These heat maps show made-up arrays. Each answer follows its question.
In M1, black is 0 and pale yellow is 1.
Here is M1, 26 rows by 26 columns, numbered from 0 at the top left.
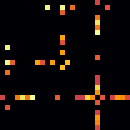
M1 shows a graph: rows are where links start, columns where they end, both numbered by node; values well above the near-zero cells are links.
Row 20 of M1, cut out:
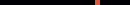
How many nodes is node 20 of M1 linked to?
1
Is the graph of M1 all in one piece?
no
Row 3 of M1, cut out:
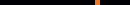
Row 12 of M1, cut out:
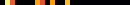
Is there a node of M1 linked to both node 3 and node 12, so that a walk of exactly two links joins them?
no
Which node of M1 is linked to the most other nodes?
node 19
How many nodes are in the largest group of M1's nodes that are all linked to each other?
2
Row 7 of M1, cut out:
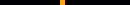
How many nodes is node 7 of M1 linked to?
1
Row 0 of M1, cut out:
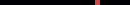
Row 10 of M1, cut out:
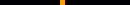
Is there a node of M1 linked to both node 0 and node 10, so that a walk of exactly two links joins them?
no
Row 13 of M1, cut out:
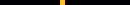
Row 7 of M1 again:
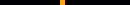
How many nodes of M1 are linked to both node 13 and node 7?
1
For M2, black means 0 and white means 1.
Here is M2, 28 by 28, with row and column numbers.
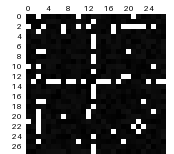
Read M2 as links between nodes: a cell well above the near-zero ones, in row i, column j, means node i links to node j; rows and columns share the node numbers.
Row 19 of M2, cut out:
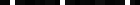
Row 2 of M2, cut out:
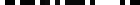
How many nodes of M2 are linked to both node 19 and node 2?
2
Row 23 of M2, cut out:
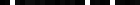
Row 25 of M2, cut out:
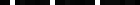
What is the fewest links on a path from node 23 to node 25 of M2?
2
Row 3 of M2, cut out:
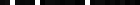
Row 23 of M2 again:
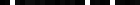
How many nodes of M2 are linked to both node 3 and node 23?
2
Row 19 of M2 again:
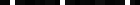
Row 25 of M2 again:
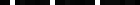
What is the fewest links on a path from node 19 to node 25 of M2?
1
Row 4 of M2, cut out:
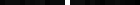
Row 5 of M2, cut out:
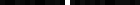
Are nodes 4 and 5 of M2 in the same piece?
yes
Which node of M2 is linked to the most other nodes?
node 13
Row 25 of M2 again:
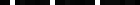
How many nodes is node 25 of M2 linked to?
3
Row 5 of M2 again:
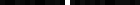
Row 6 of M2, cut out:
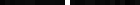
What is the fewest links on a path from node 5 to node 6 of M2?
2
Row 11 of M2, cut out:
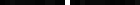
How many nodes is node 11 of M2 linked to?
1
